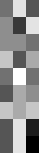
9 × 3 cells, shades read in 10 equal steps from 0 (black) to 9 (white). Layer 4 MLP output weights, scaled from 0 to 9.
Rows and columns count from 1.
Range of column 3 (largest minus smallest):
8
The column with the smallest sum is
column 3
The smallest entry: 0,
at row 9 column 3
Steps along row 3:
same down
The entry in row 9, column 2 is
8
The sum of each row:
15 15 14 16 17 14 20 12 11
